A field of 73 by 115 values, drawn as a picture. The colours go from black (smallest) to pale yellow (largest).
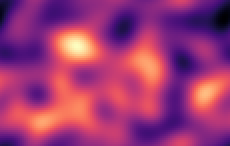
Grain: smooth. Stripes: none. Lone odd cells: none. Ninth with the lowest average: top right.
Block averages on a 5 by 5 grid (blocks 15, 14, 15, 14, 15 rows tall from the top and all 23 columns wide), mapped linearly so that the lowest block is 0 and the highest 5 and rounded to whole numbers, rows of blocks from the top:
11120
15221
23332
34324
33312
